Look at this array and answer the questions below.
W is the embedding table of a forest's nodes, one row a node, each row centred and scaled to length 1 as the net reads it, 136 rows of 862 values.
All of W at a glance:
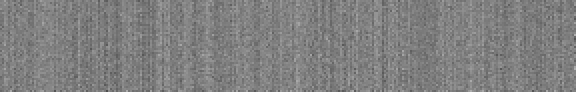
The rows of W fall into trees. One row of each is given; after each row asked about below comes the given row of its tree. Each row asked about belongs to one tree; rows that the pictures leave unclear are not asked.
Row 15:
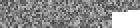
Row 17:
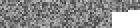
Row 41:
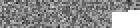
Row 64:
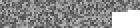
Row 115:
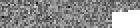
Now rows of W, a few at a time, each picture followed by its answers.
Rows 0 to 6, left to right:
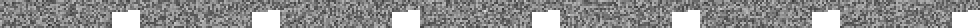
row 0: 64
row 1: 64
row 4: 17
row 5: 15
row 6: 64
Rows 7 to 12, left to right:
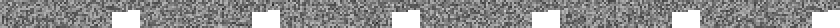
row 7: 15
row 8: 64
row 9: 17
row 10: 17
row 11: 64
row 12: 15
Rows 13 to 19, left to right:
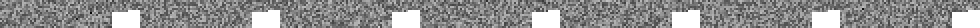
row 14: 17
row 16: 17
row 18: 17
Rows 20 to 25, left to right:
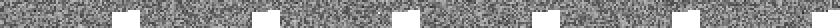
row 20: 64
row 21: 64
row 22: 41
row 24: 64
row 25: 17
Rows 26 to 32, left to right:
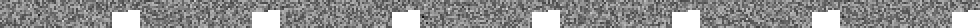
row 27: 41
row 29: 17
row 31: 15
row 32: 41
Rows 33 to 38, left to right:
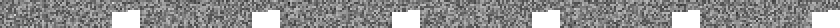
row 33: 15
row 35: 64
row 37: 64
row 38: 17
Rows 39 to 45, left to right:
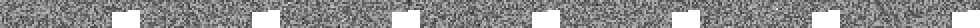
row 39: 15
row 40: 64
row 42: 64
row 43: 17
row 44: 115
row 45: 64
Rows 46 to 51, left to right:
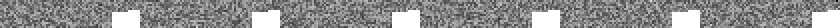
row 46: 15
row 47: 17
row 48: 64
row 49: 17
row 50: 17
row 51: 64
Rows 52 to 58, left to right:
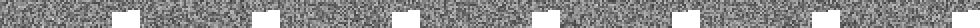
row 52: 15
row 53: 15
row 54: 17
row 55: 17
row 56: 64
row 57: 17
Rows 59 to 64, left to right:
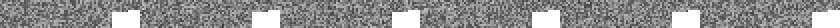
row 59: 17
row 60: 41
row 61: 64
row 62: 64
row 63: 115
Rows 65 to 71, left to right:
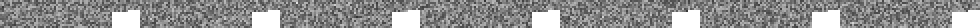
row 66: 64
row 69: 115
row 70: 15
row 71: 41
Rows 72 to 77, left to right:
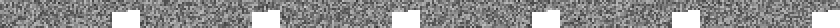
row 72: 64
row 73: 17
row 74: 41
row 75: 64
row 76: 64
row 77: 115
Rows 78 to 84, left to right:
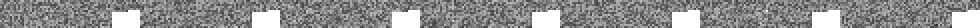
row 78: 17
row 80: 41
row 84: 15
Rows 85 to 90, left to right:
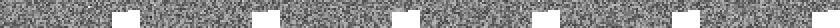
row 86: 17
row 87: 41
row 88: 41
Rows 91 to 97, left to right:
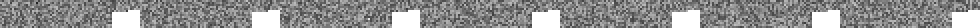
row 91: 115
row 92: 41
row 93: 115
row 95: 15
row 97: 17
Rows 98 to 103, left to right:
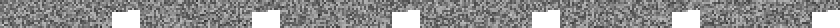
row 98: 15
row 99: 17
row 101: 15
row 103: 64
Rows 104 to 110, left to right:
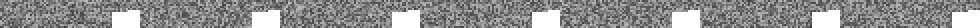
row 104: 64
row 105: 17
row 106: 15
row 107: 64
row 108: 41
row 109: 64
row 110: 64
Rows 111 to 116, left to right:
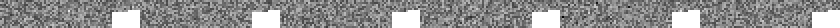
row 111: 115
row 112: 41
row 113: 15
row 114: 115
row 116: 64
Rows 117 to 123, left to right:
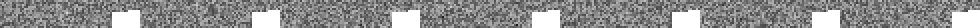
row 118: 64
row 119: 41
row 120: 15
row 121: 64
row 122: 15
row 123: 41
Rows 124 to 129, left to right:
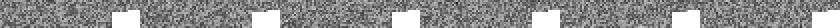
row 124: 64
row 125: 15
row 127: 115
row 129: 15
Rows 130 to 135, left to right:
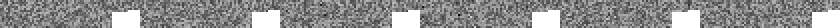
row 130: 15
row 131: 17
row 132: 17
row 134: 41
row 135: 64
